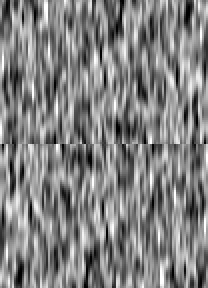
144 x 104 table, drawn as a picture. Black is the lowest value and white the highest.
A half turn leaves it unchanged. Overall the values sit about 50% of the way up the scale. The grain runs up and down.
